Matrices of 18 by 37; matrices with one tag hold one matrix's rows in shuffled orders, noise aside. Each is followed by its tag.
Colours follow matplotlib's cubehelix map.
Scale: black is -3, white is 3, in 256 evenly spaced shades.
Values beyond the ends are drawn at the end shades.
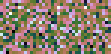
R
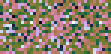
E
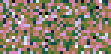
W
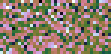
E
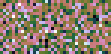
W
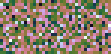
R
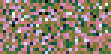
W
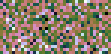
W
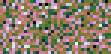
W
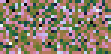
R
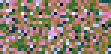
E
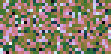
R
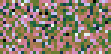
W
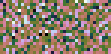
W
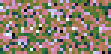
E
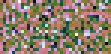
W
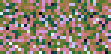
R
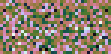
W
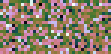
E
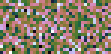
R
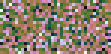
R
